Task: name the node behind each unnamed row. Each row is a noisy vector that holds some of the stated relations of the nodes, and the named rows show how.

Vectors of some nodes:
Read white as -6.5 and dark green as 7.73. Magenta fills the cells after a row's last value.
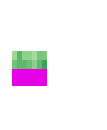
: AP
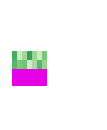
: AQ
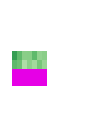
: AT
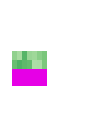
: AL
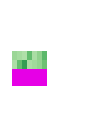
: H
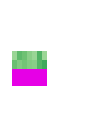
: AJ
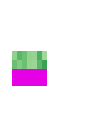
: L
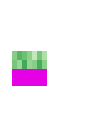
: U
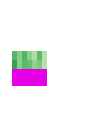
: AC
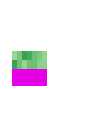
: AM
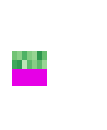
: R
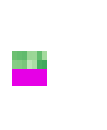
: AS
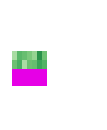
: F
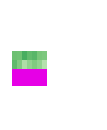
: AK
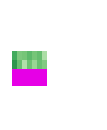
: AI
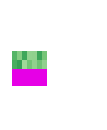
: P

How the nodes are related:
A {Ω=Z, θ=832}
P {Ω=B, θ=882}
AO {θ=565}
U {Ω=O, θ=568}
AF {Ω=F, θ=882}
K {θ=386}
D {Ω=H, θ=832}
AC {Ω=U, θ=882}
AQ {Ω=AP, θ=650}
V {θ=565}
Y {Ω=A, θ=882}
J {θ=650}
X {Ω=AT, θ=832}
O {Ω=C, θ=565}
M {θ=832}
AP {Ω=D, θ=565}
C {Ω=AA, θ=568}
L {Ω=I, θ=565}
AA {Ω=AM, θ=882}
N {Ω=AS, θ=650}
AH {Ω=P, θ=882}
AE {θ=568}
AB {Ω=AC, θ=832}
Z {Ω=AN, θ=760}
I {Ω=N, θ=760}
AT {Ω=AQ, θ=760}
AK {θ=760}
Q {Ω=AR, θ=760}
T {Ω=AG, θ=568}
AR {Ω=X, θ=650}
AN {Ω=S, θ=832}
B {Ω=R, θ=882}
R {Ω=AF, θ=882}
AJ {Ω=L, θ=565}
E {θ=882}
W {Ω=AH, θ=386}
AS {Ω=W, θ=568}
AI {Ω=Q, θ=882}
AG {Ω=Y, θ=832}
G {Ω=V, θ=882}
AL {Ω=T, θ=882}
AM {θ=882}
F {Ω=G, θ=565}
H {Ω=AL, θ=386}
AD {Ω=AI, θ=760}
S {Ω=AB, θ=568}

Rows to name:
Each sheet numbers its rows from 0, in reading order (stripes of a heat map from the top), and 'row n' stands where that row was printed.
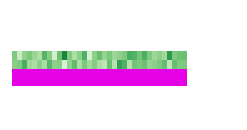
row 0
D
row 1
J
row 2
AN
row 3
G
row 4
K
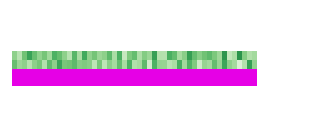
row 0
M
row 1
O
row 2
Z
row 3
AB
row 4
X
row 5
Q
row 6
AR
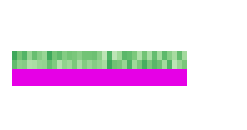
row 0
I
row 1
AD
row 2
S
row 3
C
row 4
Y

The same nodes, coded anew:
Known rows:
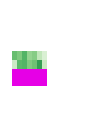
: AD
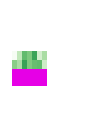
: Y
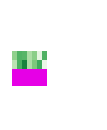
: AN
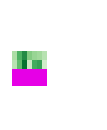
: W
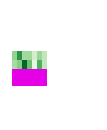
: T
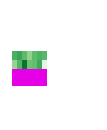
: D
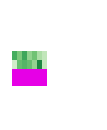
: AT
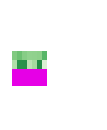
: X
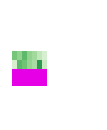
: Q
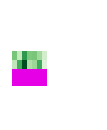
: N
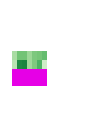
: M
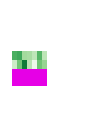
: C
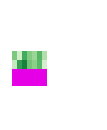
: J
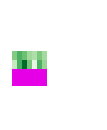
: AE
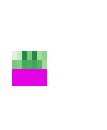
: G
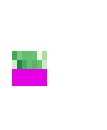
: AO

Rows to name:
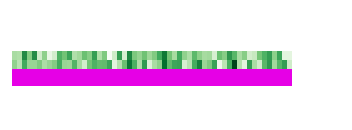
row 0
AC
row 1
AI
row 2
Z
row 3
AQ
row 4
H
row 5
A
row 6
AS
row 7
I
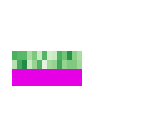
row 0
AB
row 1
AA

